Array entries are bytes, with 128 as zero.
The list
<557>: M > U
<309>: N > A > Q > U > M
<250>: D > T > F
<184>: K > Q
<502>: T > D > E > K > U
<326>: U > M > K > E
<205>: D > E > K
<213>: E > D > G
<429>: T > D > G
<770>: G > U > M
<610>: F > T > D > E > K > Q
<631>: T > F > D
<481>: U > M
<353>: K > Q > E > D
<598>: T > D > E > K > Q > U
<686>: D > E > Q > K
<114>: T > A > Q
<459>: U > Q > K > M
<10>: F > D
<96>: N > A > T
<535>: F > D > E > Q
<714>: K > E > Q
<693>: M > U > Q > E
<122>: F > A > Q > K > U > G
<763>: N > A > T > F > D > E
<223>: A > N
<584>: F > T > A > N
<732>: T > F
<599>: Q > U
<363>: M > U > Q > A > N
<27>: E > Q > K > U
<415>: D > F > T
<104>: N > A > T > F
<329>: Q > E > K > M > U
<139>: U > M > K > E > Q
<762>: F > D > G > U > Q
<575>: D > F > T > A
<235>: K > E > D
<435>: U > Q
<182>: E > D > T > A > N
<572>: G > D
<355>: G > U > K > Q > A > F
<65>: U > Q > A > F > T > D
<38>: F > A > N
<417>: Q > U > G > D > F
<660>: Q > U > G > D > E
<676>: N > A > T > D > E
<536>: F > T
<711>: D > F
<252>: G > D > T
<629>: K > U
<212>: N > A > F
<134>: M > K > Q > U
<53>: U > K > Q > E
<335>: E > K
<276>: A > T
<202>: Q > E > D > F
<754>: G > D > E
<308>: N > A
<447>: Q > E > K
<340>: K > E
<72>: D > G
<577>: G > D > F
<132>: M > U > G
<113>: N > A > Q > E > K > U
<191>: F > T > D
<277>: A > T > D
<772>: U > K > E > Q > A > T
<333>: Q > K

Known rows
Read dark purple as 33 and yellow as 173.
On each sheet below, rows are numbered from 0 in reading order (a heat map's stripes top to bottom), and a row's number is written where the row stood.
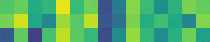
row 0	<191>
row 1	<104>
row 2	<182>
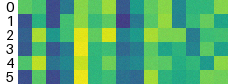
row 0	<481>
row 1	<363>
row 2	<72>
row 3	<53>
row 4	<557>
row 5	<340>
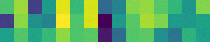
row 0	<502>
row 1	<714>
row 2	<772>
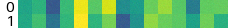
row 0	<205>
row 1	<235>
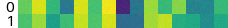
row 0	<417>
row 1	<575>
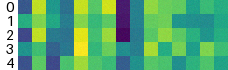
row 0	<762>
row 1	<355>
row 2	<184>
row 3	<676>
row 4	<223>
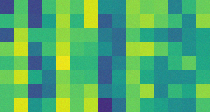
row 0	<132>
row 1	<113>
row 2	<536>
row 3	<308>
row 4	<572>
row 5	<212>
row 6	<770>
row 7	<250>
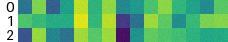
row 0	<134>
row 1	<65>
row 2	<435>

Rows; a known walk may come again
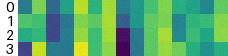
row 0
<134>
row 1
<481>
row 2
<459>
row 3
<184>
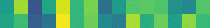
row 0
<598>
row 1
<676>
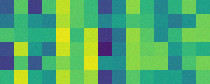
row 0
<182>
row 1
<333>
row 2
<65>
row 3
<762>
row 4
<132>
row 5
<732>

